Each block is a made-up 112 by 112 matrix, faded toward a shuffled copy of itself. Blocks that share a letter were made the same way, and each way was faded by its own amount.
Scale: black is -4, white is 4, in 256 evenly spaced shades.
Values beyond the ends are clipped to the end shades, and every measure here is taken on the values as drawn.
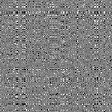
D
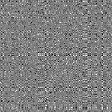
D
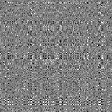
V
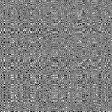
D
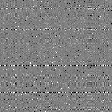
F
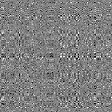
V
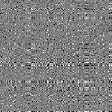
F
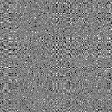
D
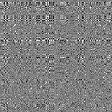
F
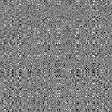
V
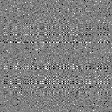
F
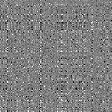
V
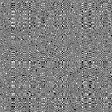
D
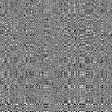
D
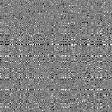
F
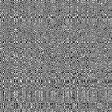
D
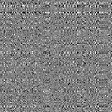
F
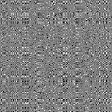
D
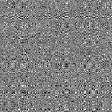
V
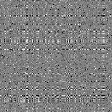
F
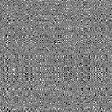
V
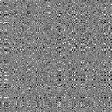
V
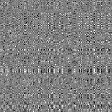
D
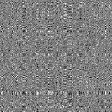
V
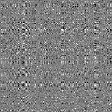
V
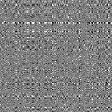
F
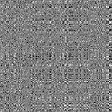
D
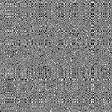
D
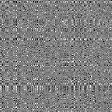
D
